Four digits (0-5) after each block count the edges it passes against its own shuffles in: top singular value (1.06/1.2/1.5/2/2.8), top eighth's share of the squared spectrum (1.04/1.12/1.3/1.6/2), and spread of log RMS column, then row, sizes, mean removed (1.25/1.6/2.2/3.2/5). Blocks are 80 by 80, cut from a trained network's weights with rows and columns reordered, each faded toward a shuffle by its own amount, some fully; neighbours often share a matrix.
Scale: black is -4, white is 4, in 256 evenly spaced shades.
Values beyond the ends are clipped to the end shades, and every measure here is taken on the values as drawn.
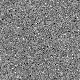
0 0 0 0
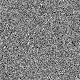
0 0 0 0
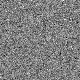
0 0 0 0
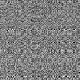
4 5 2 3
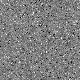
1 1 0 0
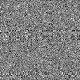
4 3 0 2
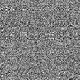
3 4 1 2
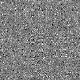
3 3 1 1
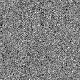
3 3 0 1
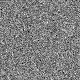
0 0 0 0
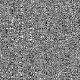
3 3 2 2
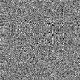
3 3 2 2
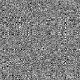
4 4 1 3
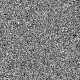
0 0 0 0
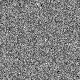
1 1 0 0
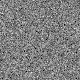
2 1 0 0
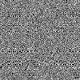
4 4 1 2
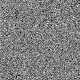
2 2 0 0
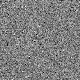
1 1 0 0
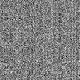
3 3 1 0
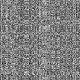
4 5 1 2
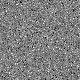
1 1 0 0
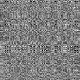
4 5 1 3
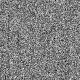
1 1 0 0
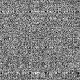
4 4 0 2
